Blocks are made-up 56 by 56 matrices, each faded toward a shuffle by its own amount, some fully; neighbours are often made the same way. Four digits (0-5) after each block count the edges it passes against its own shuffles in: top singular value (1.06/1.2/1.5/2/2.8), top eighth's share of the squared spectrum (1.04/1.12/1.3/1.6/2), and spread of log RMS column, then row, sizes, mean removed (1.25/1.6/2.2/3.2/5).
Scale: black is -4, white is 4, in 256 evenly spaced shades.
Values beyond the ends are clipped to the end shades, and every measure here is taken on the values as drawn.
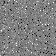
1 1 0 0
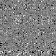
3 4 1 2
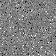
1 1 0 0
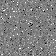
2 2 0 0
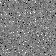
0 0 0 0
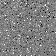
1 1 0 0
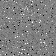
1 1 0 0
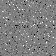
2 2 0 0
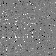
2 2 1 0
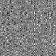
4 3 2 1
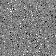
2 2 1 1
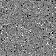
1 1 1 0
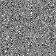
1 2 2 0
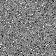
0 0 0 0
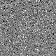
0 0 0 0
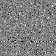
2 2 0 1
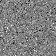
0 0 0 0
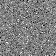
0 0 0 0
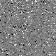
3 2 1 1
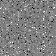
3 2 1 0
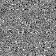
1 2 0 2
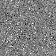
0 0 1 0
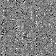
1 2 2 0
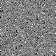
0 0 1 0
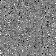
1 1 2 0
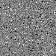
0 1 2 0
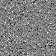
0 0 0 0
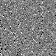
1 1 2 0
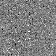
1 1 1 0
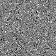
0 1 1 0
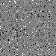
3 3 1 1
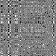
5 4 3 2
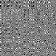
4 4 3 2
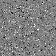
2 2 0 0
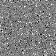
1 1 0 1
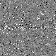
1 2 1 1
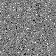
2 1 0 0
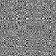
4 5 3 3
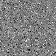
0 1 0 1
